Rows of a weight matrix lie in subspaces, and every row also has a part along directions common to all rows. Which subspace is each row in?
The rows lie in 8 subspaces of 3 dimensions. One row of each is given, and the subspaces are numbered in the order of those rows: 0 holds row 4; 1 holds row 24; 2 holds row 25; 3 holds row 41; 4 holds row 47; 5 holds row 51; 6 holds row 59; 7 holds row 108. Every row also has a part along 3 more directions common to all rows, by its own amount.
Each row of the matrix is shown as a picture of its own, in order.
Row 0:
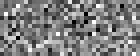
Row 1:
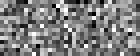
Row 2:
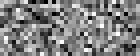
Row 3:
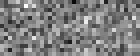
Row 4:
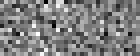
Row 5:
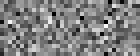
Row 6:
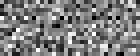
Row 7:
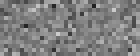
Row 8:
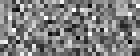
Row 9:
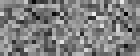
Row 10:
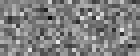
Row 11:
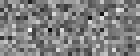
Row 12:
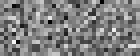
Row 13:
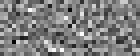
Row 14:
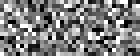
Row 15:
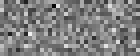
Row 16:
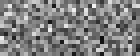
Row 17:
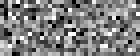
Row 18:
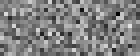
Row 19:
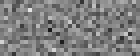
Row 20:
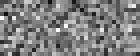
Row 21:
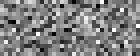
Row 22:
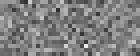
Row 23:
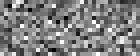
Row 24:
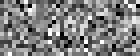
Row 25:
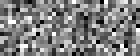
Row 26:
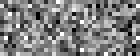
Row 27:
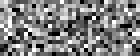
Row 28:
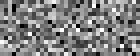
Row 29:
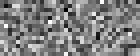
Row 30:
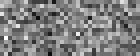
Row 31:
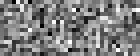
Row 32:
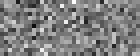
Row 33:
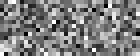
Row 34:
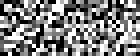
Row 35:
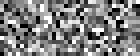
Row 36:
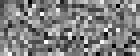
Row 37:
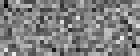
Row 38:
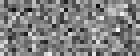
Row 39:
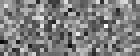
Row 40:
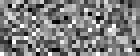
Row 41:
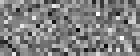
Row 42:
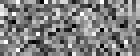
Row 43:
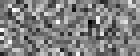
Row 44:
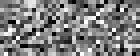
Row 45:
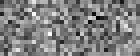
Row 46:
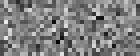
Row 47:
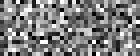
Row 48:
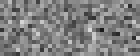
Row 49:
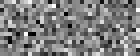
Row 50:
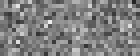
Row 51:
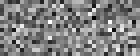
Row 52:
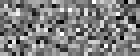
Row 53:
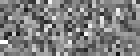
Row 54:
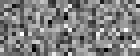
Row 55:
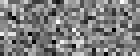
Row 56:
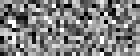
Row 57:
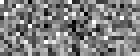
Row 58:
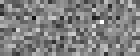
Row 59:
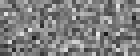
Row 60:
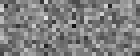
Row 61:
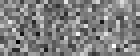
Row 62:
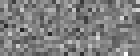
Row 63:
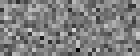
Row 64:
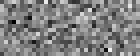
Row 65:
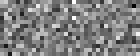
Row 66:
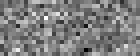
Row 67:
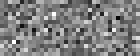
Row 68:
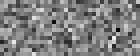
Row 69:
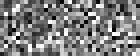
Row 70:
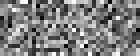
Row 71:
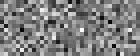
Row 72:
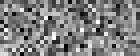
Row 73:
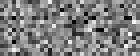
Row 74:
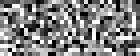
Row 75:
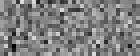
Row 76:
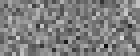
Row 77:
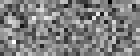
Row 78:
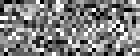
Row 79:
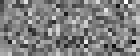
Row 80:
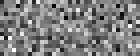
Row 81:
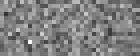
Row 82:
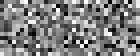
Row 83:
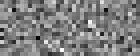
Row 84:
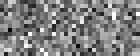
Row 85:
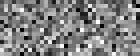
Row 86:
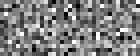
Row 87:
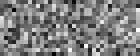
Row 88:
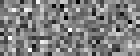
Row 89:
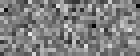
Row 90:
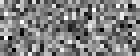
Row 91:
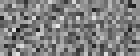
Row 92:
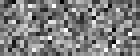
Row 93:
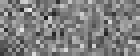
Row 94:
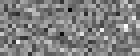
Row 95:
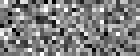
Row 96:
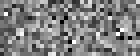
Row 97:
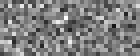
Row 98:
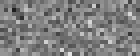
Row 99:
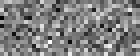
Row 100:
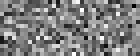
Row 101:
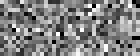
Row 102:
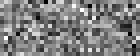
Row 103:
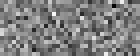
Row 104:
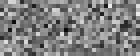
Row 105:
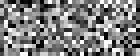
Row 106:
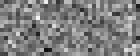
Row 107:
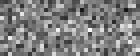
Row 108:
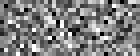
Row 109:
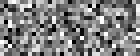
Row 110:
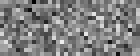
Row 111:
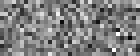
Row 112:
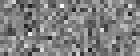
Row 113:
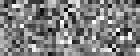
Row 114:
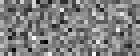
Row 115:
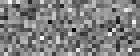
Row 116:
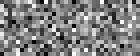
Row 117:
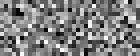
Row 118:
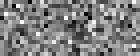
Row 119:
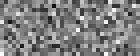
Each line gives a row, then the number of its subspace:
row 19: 3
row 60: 2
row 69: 4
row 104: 2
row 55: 0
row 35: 7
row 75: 4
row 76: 3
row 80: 4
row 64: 2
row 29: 6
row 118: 4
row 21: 2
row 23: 3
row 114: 4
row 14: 7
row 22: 1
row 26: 0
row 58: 5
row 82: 1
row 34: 5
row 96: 6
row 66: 0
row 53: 0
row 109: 1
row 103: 7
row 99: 5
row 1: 1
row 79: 1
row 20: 5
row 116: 2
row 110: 0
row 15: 1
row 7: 5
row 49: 1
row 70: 1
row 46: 1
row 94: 3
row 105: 1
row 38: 4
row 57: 4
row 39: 0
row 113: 6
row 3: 2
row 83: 3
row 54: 6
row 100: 7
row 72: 6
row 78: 5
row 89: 1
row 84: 2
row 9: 0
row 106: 0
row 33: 2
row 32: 2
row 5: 7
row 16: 7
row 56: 7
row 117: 3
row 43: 3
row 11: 7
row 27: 1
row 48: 4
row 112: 2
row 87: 1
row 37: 3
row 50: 4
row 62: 6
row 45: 0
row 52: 3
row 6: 5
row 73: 4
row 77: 7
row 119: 7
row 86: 6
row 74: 6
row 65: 5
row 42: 2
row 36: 1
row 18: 7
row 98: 3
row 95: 0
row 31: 6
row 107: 5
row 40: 3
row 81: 4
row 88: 4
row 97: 3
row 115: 5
